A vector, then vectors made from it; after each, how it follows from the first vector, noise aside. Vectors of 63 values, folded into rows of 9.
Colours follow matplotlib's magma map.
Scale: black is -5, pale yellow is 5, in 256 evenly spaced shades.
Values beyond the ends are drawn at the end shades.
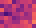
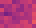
shrunk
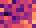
scaled up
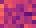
reversed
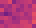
shrunk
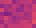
shrunk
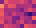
reversed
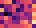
scaled up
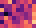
scaled up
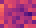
reversed
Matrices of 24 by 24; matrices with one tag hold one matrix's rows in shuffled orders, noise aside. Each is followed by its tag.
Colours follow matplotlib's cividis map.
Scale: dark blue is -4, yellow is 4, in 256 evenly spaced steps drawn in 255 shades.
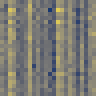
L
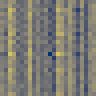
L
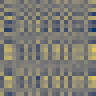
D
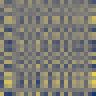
D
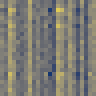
L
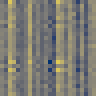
L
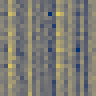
L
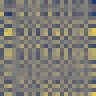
D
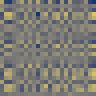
D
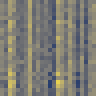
L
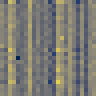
L
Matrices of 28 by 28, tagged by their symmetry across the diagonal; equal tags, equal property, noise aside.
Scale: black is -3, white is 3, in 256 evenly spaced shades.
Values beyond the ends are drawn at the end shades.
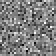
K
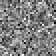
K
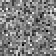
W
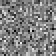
W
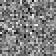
K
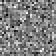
K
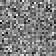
K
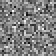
K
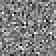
K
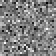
W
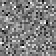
K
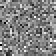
W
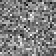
W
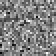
W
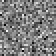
W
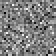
K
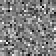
K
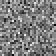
W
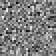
K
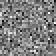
W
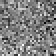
K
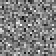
K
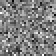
K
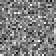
W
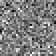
W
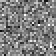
W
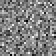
W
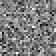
W
